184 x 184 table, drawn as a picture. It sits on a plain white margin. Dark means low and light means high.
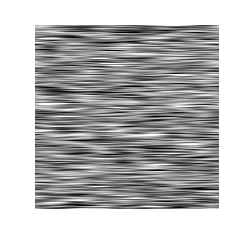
Average level on the scale: 50%. Histogram: bell-shaped. Slope: none. Mirror symmetry: none. Grain: streaks across.
